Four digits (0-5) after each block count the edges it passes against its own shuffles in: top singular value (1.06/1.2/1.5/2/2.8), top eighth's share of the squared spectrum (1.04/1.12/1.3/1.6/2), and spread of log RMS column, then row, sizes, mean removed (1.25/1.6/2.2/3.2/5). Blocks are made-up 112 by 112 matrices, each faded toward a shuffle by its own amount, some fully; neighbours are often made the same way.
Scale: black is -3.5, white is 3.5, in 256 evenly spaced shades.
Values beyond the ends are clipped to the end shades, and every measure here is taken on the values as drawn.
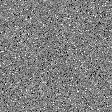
0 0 0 0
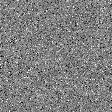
0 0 0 0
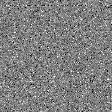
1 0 1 2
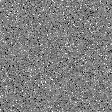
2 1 0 0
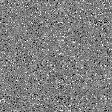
3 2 0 2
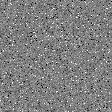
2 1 0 0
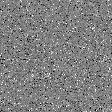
2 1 0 1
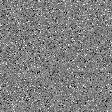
3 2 0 1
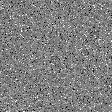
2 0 0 0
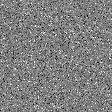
0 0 0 0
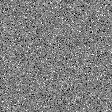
2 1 0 0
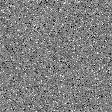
1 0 0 0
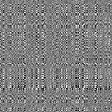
5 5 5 4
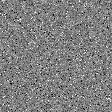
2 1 0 0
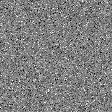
1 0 0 0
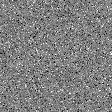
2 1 0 0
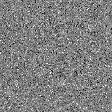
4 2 1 1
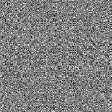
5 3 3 2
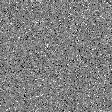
2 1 0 0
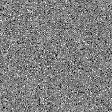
3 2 1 1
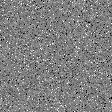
0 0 0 0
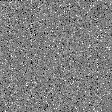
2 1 1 0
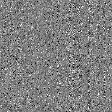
1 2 3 0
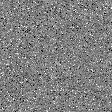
0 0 0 0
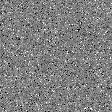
0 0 0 1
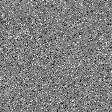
0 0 0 1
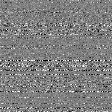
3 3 0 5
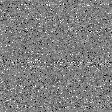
1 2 0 2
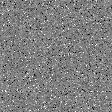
1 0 0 0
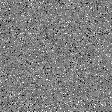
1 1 0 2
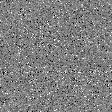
1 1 0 1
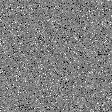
0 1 0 1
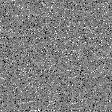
1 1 0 2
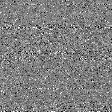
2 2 0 3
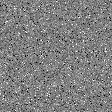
0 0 0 0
